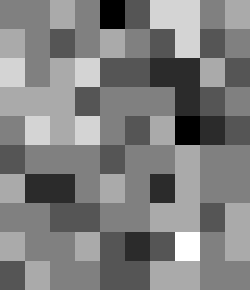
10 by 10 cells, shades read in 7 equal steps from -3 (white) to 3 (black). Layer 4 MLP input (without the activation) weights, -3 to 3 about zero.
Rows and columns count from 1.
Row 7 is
-1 2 2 0 -1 0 2 -1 0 0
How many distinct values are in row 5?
6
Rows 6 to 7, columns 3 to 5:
0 0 1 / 2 0 -1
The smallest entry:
-3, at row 9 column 8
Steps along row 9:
up same down up up down down up down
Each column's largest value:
1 2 2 1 3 2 2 3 2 1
